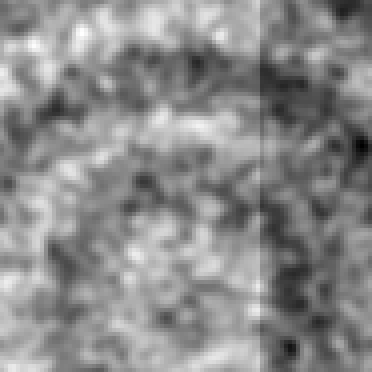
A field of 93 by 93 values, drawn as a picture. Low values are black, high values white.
Seam: vertical, 70% of the way across, the left part higher. Rings: centred on the bottom middle. Histogram: bell-shaped. Lone odd cells: none.
